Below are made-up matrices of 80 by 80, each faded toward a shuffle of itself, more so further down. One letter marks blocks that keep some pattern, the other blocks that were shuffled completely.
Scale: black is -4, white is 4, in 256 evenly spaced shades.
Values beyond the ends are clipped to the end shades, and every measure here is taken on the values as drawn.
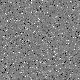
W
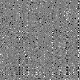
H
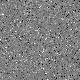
W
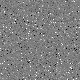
W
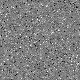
W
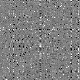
H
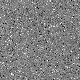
W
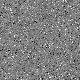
W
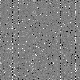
H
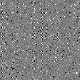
H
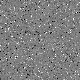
W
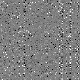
H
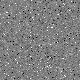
W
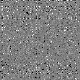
H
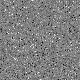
W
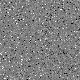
W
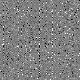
H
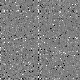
H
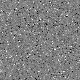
W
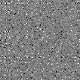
H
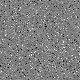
W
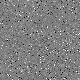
W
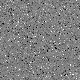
W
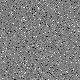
W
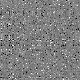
H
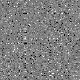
H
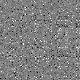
H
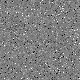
W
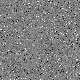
W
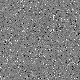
W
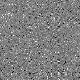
H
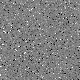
W
